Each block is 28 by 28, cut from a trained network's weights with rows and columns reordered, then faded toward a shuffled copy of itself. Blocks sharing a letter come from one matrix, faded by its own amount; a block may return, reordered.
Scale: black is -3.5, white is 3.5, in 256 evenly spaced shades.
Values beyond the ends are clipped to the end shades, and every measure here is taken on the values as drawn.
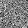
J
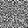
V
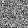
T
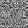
V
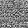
V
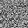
V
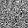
T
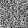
T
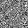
J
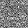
V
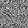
V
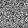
T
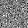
J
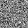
J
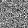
J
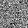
J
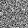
J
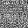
V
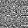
V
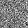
J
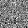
J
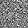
J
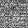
V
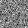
T
